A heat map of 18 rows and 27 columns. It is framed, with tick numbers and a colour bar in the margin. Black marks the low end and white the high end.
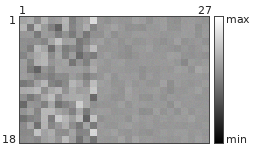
The texture is fine-grained noise. No regular stripes run through it. The right part is calmer, past a seam about 40% of the way across. Neither half mirrors the other. On average the colour sits 60% of the way up the scale.
